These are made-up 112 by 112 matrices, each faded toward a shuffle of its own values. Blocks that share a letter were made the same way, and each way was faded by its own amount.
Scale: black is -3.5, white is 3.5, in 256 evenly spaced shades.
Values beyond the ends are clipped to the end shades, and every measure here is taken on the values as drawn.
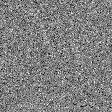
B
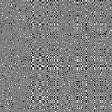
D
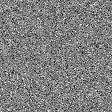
B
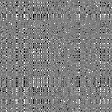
D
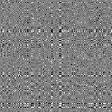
D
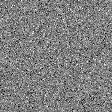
B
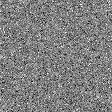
B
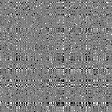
D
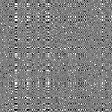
D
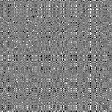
D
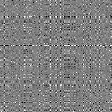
D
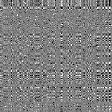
D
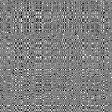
D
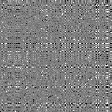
D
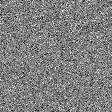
B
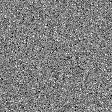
B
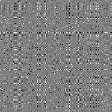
D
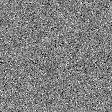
B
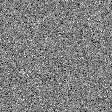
B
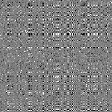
D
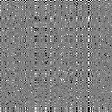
D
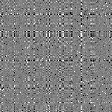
D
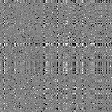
D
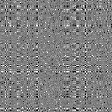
D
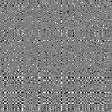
D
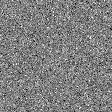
B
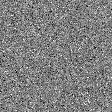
B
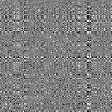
D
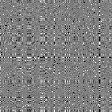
D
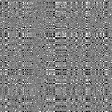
D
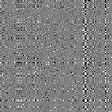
D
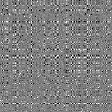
D
